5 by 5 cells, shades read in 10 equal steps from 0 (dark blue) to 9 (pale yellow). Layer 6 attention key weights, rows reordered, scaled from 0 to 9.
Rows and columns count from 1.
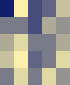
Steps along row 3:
up down same up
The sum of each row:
21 21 28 31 29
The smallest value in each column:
0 4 2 3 5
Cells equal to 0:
1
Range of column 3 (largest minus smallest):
2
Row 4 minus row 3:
1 1 -1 0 2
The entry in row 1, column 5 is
7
